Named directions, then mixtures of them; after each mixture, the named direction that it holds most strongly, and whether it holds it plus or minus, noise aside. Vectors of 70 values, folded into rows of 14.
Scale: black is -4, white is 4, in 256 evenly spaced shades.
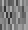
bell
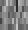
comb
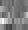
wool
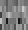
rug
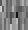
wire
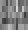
comb, minus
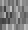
bell, plus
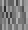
bell, plus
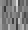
comb, minus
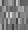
bell, minus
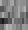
wool, minus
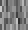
wire, plus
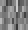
comb, minus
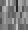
comb, plus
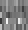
rug, minus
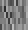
bell, plus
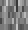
comb, plus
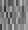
bell, plus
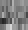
wool, minus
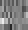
wool, plus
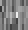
wire, minus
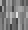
wire, minus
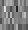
comb, plus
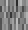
comb, plus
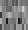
rug, plus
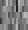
comb, plus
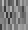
bell, plus
